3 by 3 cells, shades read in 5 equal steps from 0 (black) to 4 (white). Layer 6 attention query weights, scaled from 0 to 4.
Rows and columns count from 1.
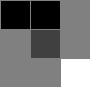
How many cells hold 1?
1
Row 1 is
0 0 2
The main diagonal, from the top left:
0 1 4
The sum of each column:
4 3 8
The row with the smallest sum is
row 1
